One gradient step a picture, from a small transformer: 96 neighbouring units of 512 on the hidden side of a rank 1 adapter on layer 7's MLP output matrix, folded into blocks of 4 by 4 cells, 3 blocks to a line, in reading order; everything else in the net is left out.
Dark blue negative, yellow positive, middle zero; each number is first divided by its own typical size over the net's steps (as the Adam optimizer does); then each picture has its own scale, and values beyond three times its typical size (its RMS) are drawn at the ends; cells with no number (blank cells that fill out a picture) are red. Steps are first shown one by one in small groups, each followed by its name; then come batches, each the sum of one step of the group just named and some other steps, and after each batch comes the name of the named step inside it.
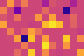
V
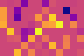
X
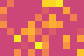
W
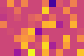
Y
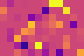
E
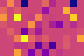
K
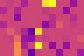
V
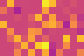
Y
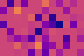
V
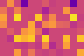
K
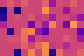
Y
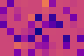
V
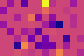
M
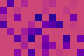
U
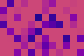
U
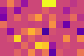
M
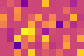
M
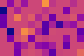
M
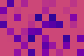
U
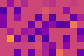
U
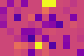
U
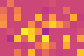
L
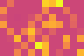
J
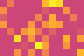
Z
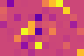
Z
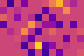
Z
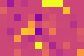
Z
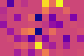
J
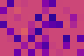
L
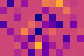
Z
